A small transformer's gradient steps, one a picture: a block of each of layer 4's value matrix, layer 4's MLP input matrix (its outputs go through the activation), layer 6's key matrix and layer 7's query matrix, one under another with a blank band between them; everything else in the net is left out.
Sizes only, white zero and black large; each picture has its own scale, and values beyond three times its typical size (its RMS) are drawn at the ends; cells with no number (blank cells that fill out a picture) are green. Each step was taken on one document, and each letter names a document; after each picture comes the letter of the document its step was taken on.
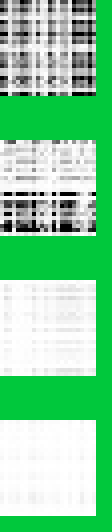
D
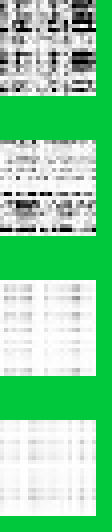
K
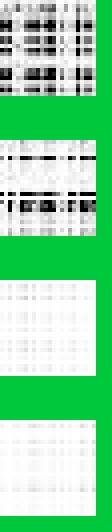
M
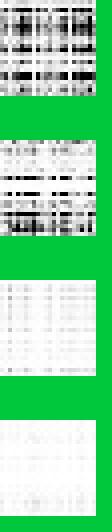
D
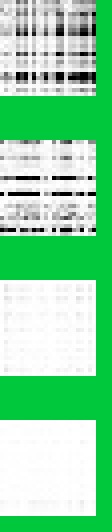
K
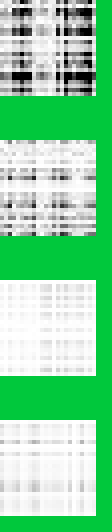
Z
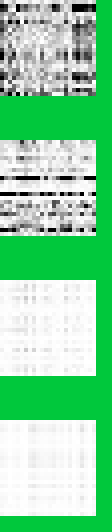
K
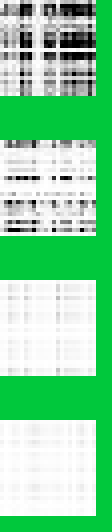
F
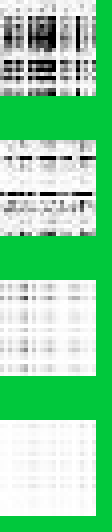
M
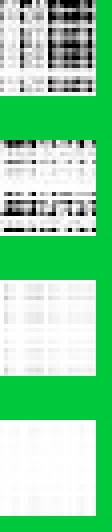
F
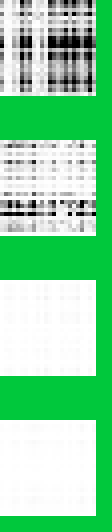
F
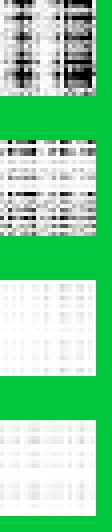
Z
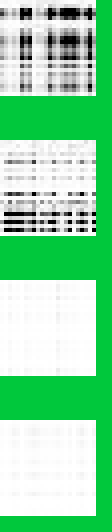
F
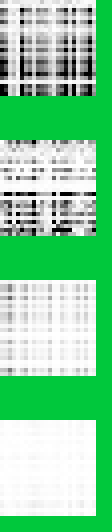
D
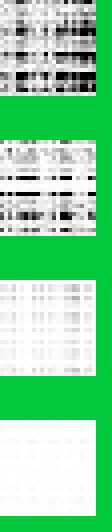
K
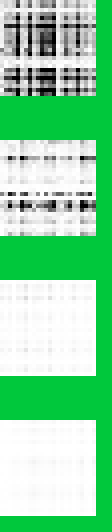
M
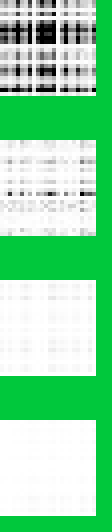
M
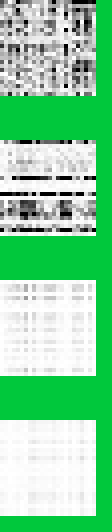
K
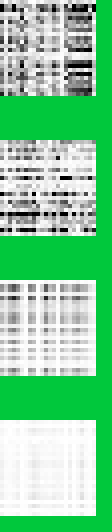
K
